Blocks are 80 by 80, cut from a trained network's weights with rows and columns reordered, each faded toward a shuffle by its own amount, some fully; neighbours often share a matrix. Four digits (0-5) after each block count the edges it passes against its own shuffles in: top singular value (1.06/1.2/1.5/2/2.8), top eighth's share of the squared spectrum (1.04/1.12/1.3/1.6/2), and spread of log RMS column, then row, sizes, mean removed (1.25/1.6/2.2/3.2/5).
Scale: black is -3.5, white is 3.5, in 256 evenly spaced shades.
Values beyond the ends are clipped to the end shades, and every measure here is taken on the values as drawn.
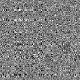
4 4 2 3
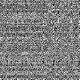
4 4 2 1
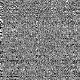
3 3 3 2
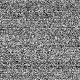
3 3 0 1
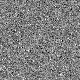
0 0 0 0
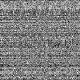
4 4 1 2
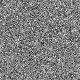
0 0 0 0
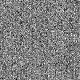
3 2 0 0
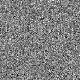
3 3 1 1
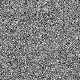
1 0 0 0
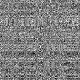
4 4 2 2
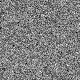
0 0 0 0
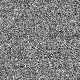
1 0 0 0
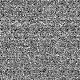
3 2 0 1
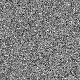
1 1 0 0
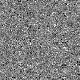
3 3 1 2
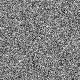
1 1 0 0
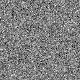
0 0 0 0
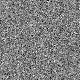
1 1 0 0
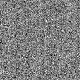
2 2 0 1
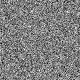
1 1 0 0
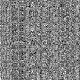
4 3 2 1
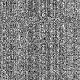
4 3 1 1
